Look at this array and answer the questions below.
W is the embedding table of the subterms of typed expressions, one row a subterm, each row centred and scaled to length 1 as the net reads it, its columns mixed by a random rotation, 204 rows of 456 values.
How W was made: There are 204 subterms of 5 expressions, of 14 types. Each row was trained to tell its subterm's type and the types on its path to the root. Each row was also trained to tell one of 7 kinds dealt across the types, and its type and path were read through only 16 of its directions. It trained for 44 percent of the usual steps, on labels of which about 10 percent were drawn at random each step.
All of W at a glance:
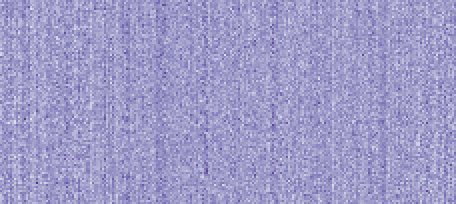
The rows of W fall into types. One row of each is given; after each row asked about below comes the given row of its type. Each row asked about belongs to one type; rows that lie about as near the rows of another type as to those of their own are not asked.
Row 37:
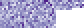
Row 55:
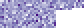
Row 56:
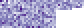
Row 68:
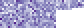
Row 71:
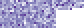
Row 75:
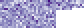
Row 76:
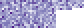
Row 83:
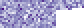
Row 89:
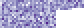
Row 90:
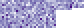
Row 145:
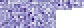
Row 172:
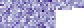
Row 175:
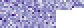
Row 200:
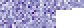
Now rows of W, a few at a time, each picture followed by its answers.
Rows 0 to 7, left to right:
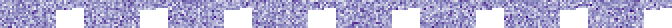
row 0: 200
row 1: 90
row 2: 76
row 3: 56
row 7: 172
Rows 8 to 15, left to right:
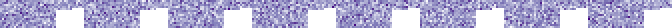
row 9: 200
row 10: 200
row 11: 175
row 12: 89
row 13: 172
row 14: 76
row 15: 175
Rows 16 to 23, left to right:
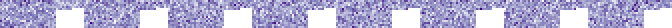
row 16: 172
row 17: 200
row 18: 90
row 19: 37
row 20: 75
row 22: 71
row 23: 75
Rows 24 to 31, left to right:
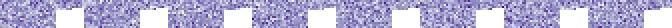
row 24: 56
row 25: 71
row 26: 90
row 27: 68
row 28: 175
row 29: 83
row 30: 56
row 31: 37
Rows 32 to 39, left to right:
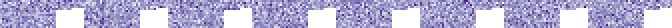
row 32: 75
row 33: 71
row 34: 200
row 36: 76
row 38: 175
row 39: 89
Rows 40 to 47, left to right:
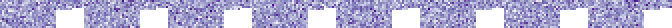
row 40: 68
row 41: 89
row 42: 71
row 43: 89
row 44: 175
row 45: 37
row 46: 37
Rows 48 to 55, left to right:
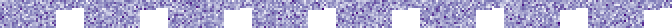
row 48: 55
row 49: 55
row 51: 56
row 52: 75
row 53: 71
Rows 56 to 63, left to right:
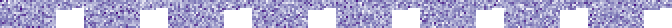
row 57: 172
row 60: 83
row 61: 89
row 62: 89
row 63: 75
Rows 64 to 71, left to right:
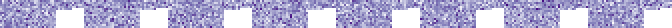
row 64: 90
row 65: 83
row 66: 89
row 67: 90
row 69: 175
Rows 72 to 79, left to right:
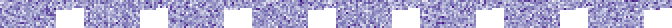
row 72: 172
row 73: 68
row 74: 56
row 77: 83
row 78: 76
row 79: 145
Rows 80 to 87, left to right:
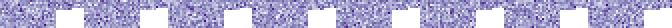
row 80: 83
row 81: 68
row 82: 55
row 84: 200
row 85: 37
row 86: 75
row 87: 75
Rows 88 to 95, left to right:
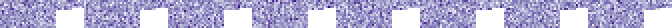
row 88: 89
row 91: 76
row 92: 200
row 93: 145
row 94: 55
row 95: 90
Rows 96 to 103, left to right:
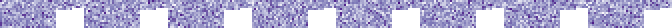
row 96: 71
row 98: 71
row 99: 200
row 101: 68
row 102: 75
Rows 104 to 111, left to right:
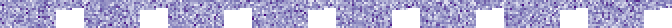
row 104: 56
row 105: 89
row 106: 90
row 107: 172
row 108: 175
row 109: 90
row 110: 75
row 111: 200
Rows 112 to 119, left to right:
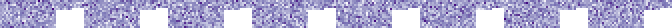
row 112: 37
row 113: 89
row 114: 37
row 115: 90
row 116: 68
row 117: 56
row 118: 89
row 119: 200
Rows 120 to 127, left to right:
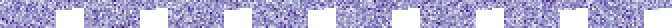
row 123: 175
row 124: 89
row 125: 56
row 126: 90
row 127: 175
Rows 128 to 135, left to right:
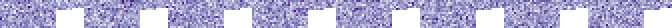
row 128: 172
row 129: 75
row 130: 71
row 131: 200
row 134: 76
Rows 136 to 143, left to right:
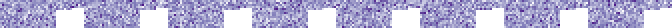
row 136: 83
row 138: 90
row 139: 37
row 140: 89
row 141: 71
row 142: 90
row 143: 145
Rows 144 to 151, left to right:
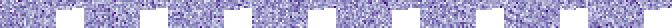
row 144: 71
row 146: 68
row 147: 172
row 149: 175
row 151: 37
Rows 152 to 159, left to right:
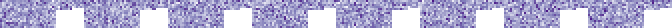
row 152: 172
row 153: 83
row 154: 75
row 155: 75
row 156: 200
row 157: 175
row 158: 75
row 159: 90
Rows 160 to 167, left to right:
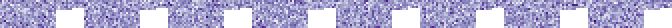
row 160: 68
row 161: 145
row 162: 68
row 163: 172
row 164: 172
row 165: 37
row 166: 83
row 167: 90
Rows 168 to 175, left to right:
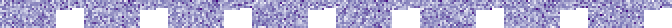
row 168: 68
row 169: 68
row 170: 68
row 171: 71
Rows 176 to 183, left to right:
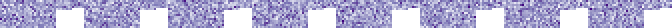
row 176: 68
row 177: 68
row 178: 172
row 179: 175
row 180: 90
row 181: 83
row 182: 75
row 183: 75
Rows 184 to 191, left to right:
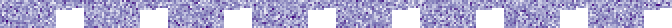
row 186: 172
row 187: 56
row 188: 145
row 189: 89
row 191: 83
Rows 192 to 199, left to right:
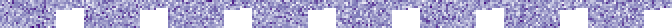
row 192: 175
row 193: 71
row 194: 76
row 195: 37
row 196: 68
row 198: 145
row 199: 76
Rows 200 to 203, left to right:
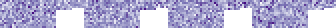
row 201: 200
